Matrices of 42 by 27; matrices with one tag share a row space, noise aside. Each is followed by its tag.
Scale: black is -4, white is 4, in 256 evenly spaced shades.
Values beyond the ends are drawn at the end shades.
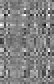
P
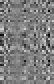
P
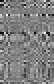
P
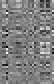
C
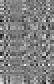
P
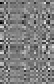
P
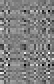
P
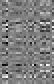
C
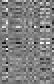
C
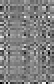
P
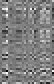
C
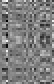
C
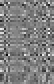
P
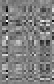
C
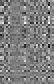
P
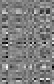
C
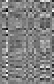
C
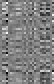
C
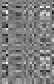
C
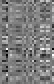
C
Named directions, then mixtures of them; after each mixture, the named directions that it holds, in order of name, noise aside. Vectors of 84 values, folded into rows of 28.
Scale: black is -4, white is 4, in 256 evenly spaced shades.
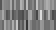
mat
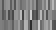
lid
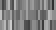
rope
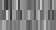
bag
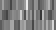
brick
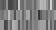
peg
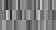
bag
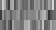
rope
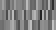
brick, lid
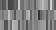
peg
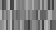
rope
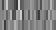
bag, lid, peg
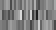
brick, lid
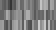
bag, lid, peg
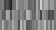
bag, brick, peg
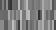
brick, peg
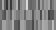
bag, brick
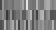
brick, mat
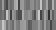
bag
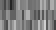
bag, lid, peg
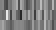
bag, brick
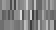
brick, lid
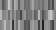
brick, peg, rope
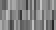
bag, brick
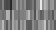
bag, peg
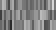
rope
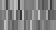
bag, lid, peg
